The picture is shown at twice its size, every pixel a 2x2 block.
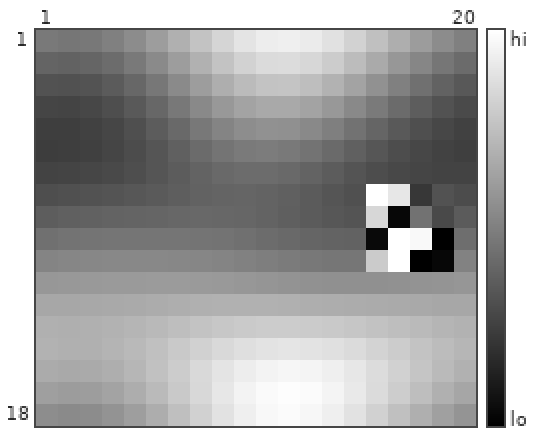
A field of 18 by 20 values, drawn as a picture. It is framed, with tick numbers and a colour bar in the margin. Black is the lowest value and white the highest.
Odd patch: rougher, in the middle right. Roughest part: middle right. Ninth with the highest average: bottom middle.
